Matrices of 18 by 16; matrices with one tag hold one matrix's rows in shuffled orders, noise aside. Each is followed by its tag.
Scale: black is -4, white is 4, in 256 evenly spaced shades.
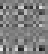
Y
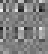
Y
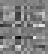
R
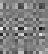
Y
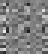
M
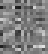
R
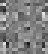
M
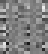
M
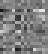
R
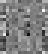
M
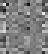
M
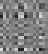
Y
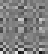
Y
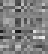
R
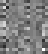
M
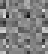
M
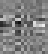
R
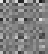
Y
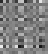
Y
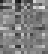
R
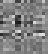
R
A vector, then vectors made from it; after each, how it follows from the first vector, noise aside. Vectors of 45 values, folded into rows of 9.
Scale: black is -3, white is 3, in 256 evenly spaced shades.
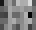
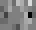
partly zeroed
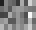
sign-scrambled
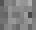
shrunk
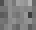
shrunk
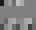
partly zeroed
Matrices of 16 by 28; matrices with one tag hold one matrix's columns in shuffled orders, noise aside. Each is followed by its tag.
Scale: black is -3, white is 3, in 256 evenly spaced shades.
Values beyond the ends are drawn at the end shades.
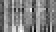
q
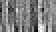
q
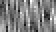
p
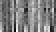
q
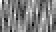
p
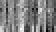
q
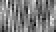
p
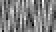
p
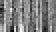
q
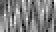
p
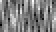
p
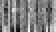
q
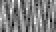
p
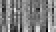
q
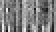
q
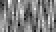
p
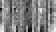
q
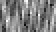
p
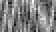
p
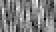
p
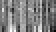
q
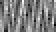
p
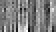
q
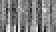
q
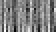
q
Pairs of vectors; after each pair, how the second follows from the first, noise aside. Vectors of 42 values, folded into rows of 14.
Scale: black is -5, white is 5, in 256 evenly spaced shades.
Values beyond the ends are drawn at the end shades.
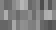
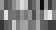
scaled up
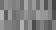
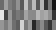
scaled up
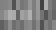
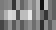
scaled up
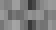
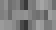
reversed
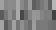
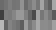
reversed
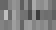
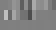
partly zeroed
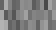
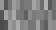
negated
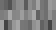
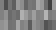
reversed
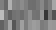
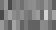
negated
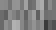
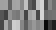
scaled up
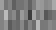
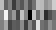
scaled up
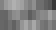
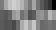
scaled up
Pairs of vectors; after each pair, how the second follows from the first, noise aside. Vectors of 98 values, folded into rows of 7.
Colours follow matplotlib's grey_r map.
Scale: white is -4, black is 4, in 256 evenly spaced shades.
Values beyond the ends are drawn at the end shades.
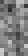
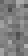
shrunk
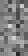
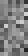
shuffled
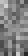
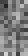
negated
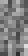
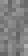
shrunk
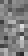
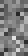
shuffled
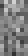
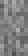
shrunk
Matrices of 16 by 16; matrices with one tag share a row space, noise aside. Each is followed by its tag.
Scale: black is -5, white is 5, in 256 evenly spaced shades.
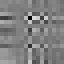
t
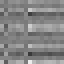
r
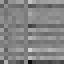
r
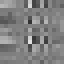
t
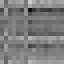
r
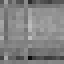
r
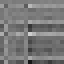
r
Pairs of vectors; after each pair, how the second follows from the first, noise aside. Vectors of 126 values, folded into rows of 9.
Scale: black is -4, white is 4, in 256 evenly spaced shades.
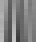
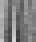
copied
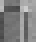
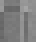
shrunk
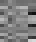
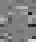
partly zeroed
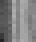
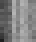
copied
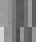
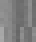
shrunk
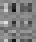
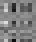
copied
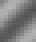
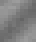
shrunk
